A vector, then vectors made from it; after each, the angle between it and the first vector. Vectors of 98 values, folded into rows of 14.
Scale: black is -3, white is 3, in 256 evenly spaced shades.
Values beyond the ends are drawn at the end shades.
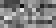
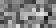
orthogonal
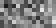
orthogonal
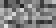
nearly parallel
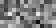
orthogonal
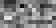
nearly parallel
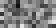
orthogonal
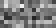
nearly opposite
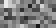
partly opposed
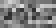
nearly opposite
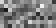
partly opposed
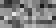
nearly parallel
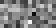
orthogonal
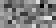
partly aligned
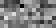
nearly parallel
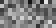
orthogonal
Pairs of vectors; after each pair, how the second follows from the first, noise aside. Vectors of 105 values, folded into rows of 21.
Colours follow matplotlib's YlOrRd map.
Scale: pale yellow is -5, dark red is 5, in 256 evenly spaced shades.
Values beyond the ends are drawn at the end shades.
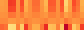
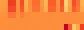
partly zeroed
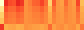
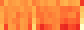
reversed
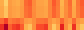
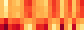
scaled up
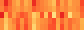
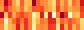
scaled up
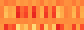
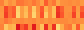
negated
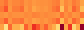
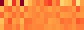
reversed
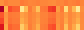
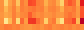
reversed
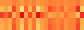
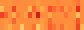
partly zeroed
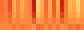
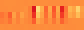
partly zeroed
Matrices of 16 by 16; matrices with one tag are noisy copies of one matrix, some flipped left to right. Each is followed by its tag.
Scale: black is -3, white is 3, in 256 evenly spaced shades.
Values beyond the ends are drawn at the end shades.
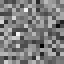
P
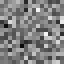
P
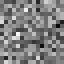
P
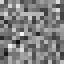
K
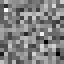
K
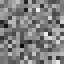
P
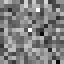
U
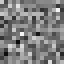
K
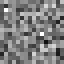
K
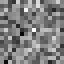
U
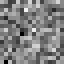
U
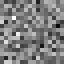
P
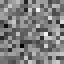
P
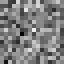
U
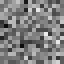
P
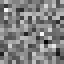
K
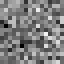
P
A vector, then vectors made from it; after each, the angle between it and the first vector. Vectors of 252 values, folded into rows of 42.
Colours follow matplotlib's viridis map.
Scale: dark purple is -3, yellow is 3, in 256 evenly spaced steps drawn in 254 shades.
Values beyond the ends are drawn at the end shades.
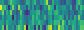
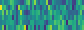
nearly parallel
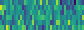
partly aligned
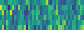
nearly parallel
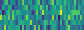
partly opposed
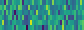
partly aligned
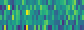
nearly opposite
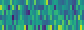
nearly parallel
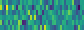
orthogonal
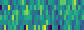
nearly opposite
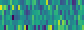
nearly parallel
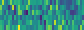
partly aligned
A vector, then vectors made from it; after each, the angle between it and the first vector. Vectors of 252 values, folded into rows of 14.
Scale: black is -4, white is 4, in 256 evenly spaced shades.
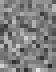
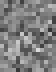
partly aligned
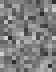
partly aligned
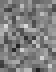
nearly opposite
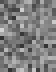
partly opposed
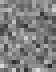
nearly parallel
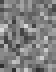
nearly opposite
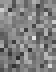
orthogonal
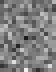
nearly opposite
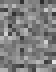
orthogonal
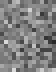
partly aligned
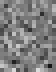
nearly parallel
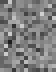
partly opposed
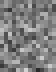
nearly opposite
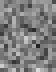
nearly parallel
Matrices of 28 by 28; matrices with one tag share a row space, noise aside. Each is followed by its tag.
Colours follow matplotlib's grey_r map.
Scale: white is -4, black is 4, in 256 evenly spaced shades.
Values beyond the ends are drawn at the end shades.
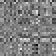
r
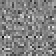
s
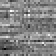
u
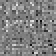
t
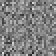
s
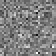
r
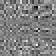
r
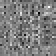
r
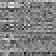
u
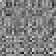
s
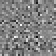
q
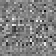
t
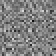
s
